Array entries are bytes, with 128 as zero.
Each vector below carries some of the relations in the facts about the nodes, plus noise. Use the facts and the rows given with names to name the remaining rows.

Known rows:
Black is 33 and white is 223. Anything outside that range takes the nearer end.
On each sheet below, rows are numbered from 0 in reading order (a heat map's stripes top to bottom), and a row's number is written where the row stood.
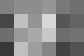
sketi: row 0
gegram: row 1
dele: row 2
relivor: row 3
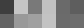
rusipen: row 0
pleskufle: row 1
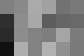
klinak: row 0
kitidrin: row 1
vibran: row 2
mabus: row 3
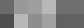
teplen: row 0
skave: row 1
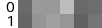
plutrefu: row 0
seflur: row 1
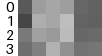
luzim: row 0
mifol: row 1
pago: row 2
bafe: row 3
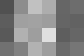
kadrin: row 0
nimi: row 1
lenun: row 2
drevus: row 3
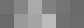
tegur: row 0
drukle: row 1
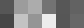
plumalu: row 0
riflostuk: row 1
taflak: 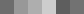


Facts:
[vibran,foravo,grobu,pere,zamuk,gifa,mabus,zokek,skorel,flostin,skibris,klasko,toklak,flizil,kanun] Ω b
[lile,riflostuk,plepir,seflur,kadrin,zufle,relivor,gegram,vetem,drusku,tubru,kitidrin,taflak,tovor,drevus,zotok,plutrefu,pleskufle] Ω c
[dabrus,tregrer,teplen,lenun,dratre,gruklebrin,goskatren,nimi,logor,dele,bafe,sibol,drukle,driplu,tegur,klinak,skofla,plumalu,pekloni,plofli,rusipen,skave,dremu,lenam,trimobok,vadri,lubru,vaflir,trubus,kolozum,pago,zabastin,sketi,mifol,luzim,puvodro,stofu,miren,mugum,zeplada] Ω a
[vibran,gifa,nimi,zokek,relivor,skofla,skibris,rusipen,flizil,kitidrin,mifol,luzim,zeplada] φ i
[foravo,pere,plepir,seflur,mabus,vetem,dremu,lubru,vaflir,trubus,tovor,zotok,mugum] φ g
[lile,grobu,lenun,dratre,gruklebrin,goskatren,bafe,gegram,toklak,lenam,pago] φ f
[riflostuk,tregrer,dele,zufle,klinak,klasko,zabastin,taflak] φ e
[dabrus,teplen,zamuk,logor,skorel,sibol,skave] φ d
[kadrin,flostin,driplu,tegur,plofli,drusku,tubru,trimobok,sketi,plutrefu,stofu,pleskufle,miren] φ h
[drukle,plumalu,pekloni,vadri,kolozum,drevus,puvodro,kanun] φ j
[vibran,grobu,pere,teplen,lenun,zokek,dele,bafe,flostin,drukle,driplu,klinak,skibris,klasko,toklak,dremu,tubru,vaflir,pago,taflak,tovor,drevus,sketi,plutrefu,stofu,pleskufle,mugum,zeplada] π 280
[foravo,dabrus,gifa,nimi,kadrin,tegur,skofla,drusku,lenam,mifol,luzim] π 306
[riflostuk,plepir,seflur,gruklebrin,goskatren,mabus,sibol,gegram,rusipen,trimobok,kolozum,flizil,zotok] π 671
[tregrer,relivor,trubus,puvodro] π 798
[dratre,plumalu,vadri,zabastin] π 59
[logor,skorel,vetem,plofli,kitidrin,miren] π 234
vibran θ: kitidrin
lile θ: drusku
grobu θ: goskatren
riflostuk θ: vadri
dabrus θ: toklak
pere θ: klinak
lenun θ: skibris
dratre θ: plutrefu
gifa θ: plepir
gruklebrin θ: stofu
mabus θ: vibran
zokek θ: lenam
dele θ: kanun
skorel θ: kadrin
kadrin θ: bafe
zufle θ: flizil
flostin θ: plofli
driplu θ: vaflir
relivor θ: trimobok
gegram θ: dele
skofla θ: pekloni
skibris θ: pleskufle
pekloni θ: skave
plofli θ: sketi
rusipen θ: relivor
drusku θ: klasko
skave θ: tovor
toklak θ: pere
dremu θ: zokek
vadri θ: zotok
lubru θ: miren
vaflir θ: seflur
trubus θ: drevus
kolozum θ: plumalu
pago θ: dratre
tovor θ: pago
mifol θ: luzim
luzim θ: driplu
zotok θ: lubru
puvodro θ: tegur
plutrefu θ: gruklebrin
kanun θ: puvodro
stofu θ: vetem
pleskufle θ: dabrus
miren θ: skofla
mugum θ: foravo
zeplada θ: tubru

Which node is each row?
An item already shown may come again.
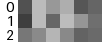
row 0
lubru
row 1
flostin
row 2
lenam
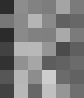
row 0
vibran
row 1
lenam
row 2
vibran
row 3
tregrer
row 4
kitidrin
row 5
zeplada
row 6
flostin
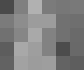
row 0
goskatren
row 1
tubru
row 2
tegur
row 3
vetem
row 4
skofla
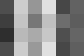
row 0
zufle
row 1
rusipen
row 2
lile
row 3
zufle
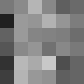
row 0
lenam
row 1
grobu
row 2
trimobok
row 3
foravo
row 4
lile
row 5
logor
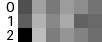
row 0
toklak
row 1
gruklebrin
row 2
skorel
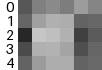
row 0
klasko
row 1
dabrus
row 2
trubus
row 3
zabastin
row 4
dabrus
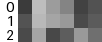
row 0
relivor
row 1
dratre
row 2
flizil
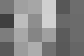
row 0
tovor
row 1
kolozum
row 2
plepir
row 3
plumalu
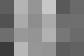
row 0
zotok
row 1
sibol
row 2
stofu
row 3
logor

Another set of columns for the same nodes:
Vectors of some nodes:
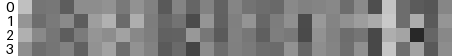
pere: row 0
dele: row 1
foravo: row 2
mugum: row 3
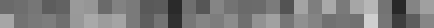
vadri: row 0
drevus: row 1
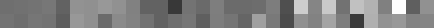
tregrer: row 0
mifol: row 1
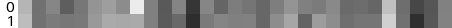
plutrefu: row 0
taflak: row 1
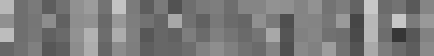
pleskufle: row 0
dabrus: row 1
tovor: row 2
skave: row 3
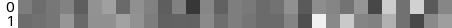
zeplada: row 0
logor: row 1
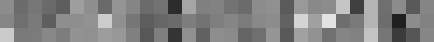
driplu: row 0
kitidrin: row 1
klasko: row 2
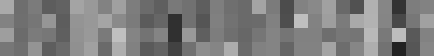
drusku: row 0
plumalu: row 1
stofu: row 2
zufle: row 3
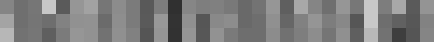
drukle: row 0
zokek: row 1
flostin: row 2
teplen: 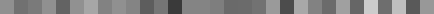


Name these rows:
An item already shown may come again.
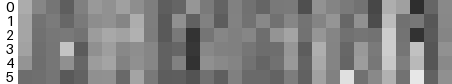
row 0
foravo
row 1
toklak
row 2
drevus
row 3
klinak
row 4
sketi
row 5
trubus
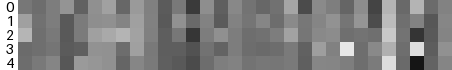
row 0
pago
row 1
toklak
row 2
tubru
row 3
trubus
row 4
zotok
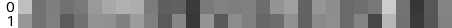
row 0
taflak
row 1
grobu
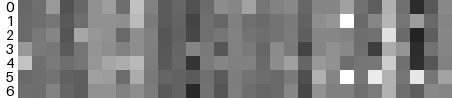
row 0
lile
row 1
relivor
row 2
zotok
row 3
gifa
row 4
taflak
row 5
puvodro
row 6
dratre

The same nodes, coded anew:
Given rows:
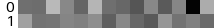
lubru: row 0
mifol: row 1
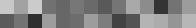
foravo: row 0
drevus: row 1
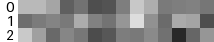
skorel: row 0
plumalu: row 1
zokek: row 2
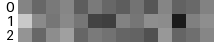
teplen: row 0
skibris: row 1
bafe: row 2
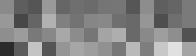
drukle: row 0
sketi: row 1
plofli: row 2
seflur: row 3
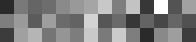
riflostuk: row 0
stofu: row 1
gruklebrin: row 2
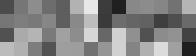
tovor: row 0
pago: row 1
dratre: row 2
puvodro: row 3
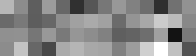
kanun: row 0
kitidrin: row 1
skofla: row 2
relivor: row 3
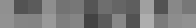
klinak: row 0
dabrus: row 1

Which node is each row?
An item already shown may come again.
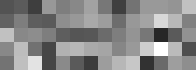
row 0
zufle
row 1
kitidrin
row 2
grobu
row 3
relivor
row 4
mabus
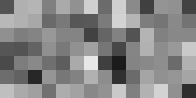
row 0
dratre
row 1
skorel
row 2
dabrus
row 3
lile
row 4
tovor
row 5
tubru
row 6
tregrer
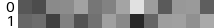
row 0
kolozum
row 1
taflak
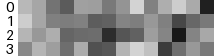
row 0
puvodro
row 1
gifa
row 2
pere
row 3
flizil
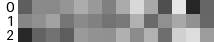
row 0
vadri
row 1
logor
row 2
gegram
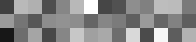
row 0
vetem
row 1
tegur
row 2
zotok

